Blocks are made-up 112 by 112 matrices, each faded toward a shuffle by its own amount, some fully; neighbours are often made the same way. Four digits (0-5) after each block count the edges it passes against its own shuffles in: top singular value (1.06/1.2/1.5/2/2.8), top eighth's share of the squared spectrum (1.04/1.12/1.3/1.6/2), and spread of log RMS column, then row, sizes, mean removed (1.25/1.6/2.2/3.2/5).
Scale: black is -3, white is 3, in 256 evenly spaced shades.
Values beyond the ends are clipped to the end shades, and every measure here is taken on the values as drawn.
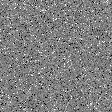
0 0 0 0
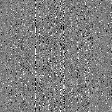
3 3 4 0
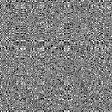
5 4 3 3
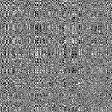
5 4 4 3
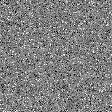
3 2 0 1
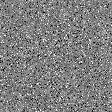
2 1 0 0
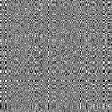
5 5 4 4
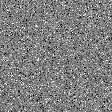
1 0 0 0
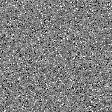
3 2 1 0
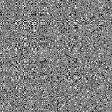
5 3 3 2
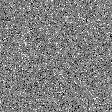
0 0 0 0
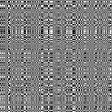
5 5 5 5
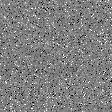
3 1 0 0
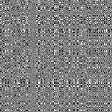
5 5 4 4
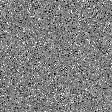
1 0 0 0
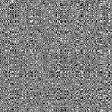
5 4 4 3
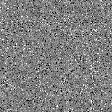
4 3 1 1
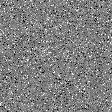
1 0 0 0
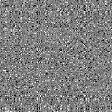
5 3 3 3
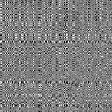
5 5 4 4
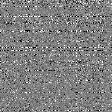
2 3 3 4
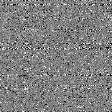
2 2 2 3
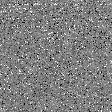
1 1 0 1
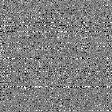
2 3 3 4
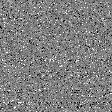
1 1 0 2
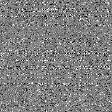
2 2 2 4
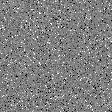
0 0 0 0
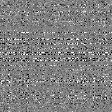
2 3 3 4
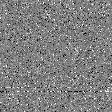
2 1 0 2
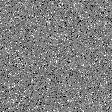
0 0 0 0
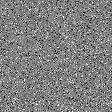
0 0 0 0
